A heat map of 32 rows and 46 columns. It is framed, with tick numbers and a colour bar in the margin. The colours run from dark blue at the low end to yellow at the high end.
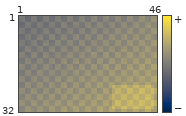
Ninth with the lowest average: top left. Odd patch: higher, in the bottom right. Slope: up to the bottom right. Odd rows or columns: none.
